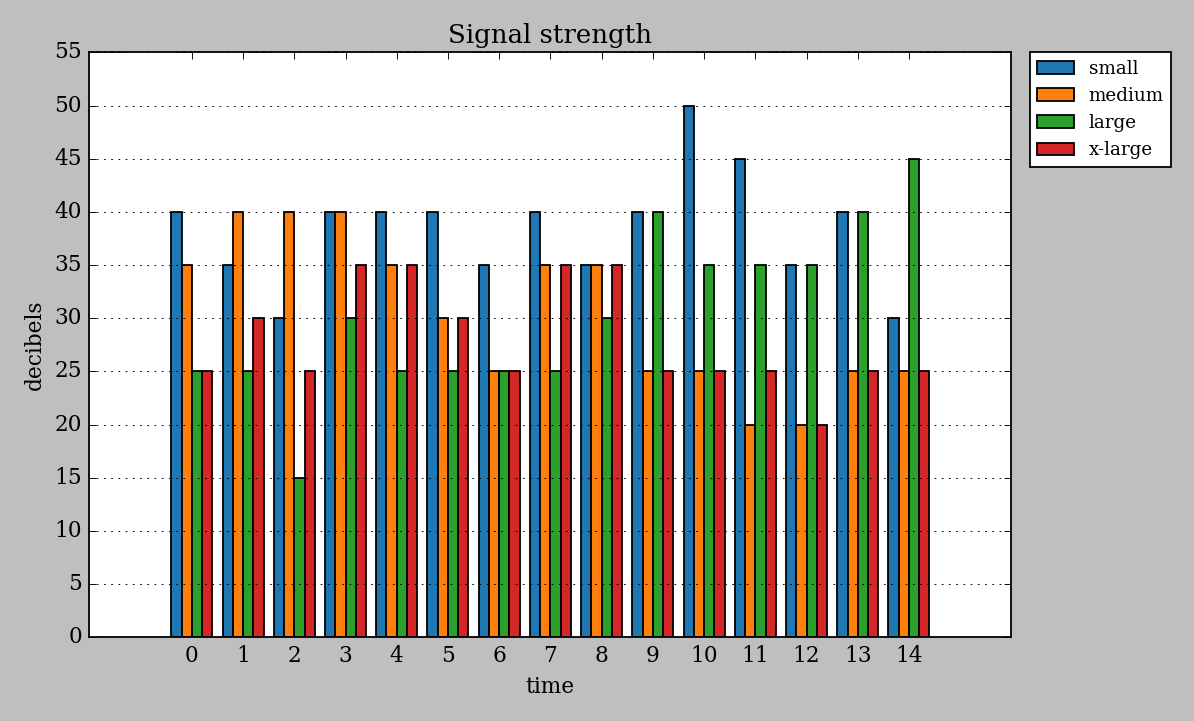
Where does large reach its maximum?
14
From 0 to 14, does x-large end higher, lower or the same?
the same
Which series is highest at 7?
small
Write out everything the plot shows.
Title: Signal strength
x-axis: time, ticks 0 1 2 3 4 5 6 7 8 9 10 11 12 13 14
y-axis: decibels, ticks 0 5 10 15 20 25 30 35 40 45 50 55
Legend: small, medium, large, x-large
Values:
small: 40 35 30 40 40 40 35 40 35 40 50 45 35 40 30
medium: 35 40 40 40 35 30 25 35 35 25 25 20 20 25 25
large: 25 25 15 30 25 25 25 25 30 40 35 35 35 40 45
x-large: 25 30 25 35 35 30 25 35 35 25 25 25 20 25 25
